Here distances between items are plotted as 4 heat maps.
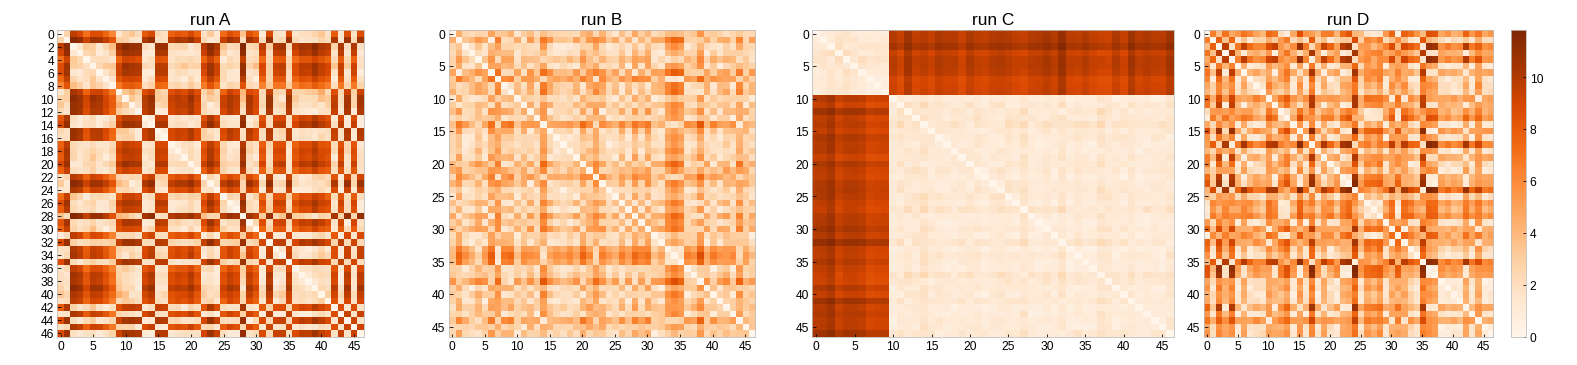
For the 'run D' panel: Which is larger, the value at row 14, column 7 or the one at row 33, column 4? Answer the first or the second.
the second
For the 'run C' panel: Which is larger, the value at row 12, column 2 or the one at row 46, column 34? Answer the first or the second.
the first
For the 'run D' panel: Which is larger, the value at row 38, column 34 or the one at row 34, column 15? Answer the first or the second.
the second
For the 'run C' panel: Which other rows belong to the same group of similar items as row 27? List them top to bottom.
10, 11, 12, 13, 14, 15, 16, 17, 18, 19, 20, 21, 22, 23, 24, 25, 26, 28, 29, 30, 31, 32, 33, 34, 35, 36, 37, 38, 39, 40, 41, 42, 43, 44, 45, 46
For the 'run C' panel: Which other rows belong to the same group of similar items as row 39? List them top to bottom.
10, 11, 12, 13, 14, 15, 16, 17, 18, 19, 20, 21, 22, 23, 24, 25, 26, 27, 28, 29, 30, 31, 32, 33, 34, 35, 36, 37, 38, 40, 41, 42, 43, 44, 45, 46
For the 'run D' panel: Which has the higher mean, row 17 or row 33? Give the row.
17
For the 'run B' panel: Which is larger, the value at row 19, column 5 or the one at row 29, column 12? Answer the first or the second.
the second
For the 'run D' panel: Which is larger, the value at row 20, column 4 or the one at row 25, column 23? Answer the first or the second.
the first
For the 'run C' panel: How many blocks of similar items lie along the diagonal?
2
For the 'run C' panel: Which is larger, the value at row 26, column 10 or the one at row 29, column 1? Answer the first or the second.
the second
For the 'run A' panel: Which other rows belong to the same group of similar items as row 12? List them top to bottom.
0, 1, 9, 10, 11, 15, 16, 22, 23, 24, 28, 31, 33, 34, 36, 37, 38, 39, 40, 41, 43, 45
